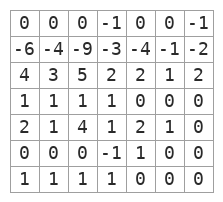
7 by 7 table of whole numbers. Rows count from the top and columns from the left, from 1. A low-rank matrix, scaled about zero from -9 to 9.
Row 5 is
2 1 4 1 2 1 0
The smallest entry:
-9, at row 2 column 3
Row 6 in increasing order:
-1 0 0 0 0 0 1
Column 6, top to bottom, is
0 -1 1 0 1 0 0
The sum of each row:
-2 -29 19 4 11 0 4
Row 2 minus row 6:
-6 -4 -9 -2 -5 -1 -2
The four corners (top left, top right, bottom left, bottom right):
0 -1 1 0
